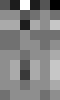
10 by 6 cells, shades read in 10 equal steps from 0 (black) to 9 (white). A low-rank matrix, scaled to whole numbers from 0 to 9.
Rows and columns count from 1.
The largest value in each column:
6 6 9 6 5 7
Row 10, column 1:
4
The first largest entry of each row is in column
3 1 6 3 3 6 6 6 6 2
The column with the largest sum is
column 6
